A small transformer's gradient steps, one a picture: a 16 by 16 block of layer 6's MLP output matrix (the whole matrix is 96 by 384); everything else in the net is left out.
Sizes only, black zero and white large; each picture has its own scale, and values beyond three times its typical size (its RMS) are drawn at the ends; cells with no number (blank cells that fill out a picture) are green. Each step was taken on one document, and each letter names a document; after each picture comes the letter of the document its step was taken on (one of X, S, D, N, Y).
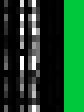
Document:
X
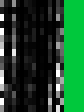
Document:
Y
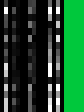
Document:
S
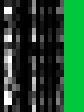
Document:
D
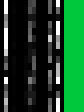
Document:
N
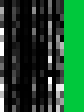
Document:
Y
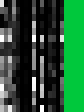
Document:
D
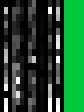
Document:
S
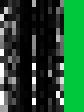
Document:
D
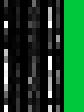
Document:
S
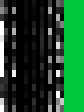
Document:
Y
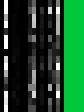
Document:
N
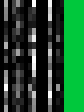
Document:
S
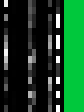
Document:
N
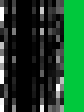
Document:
Y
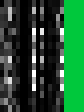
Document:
D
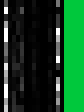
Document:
N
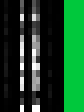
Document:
X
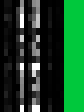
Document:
X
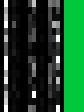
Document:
N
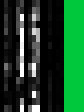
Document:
X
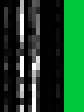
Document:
X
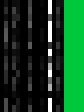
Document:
S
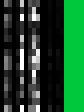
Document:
X
